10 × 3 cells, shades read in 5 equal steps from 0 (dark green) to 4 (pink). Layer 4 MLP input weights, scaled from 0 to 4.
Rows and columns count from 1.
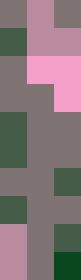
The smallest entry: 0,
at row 10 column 3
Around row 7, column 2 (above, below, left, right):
2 2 2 1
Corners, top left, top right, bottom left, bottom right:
2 2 3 0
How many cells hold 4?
3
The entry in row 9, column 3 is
1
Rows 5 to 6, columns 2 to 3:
2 2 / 2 2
